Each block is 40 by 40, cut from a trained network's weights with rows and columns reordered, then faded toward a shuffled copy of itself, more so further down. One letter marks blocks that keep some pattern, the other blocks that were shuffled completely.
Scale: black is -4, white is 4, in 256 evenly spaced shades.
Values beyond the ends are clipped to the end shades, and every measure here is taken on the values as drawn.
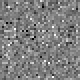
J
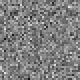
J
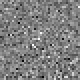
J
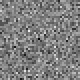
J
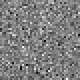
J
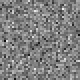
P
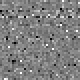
J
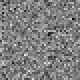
J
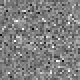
J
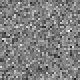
P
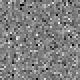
P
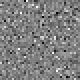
J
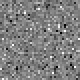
P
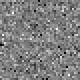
P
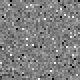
P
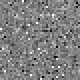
P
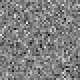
P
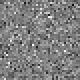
J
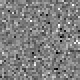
P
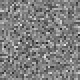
J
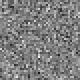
P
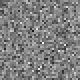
P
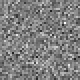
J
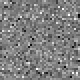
J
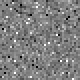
P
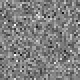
P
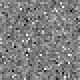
P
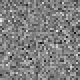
P
